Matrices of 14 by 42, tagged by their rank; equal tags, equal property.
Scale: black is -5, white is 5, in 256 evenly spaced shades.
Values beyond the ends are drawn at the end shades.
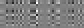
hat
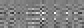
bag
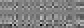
bag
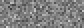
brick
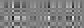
hat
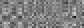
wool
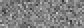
brick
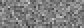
brick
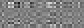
bag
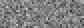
brick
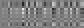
hat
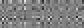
bag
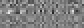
wool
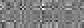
bag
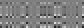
hat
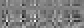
bag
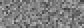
brick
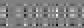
hat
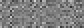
wool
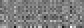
wool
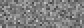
brick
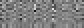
wool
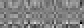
bag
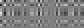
hat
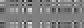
hat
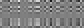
hat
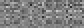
wool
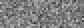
brick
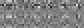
wool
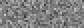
brick
